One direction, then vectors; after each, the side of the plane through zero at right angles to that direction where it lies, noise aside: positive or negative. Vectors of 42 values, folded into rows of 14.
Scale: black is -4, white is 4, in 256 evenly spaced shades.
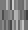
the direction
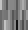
negative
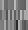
negative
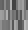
negative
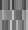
negative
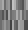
positive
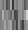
negative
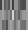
negative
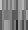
negative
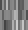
positive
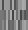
positive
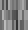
negative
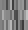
negative
